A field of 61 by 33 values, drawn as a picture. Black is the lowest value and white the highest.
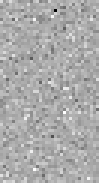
Stripes: none. Mirror symmetry: none. Slope: none. Grain: fine. Average level on the scale: 70%. Odd rows or columns: none. Histogram: heavy tails on both sides.
